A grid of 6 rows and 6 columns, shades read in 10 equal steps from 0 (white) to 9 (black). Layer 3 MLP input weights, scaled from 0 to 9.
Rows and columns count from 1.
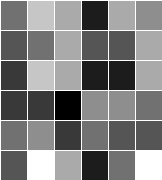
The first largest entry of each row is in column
4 1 4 3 3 4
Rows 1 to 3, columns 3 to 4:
3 8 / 3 6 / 3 8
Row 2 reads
6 5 3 6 6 3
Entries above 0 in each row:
6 6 6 6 6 4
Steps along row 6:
down up up down down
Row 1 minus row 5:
0 -2 -4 3 -3 -2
